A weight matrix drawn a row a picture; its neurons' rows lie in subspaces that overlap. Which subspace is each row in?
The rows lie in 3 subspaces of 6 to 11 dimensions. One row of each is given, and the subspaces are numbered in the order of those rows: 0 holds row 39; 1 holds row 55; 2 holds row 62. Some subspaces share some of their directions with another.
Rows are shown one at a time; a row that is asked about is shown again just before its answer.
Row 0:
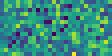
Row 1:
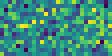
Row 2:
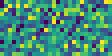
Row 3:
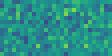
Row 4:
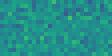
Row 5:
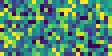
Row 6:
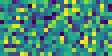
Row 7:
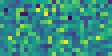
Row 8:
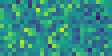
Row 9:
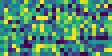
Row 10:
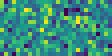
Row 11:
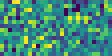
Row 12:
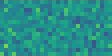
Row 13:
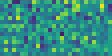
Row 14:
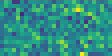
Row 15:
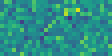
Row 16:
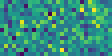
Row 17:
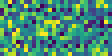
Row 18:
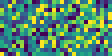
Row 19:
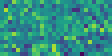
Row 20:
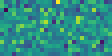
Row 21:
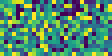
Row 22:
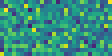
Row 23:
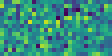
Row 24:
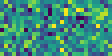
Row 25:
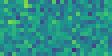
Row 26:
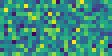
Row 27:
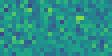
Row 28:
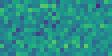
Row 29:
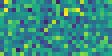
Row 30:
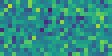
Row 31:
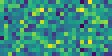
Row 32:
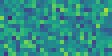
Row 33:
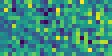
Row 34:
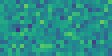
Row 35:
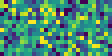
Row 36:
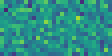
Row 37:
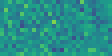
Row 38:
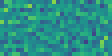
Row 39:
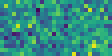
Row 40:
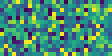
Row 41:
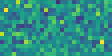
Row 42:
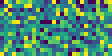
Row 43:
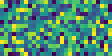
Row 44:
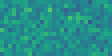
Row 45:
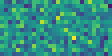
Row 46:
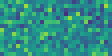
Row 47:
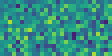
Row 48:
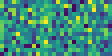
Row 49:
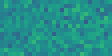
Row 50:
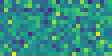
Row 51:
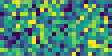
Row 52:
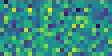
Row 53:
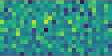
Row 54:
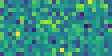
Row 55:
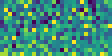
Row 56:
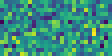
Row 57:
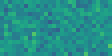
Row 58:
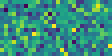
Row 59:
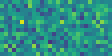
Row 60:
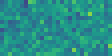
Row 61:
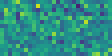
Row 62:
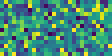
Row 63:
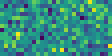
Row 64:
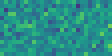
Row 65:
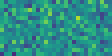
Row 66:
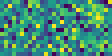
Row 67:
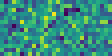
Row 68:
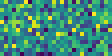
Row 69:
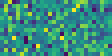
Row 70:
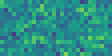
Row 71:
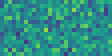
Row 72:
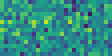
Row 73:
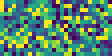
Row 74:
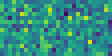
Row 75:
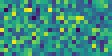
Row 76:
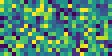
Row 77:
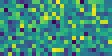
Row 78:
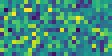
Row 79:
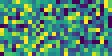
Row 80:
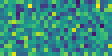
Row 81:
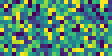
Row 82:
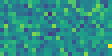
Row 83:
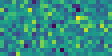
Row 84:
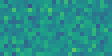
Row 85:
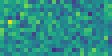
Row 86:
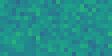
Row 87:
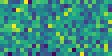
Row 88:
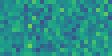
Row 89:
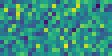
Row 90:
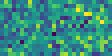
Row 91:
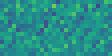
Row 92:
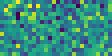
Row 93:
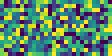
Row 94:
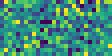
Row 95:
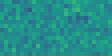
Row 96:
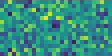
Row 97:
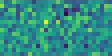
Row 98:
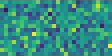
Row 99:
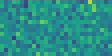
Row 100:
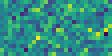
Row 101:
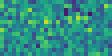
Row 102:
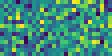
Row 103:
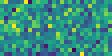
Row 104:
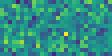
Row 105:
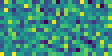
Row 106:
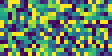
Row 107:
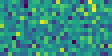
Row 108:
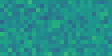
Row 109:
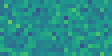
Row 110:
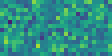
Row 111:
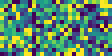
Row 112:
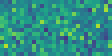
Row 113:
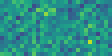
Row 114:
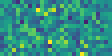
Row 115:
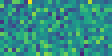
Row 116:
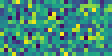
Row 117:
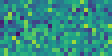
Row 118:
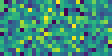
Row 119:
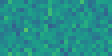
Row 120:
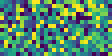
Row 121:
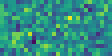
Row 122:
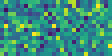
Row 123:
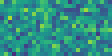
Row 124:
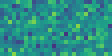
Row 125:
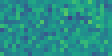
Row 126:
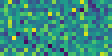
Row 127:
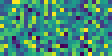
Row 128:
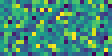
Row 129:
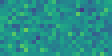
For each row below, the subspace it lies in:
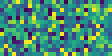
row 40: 0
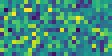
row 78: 2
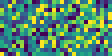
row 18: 2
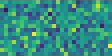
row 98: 2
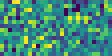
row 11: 2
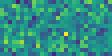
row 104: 0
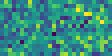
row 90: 0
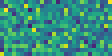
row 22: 0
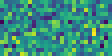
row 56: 1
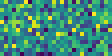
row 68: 1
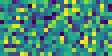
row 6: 1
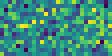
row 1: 2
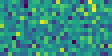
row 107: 1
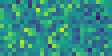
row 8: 0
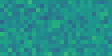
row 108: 1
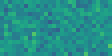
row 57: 2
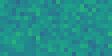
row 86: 0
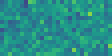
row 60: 1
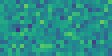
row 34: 0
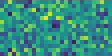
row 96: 1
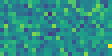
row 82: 2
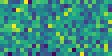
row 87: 1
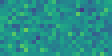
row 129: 0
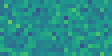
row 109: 0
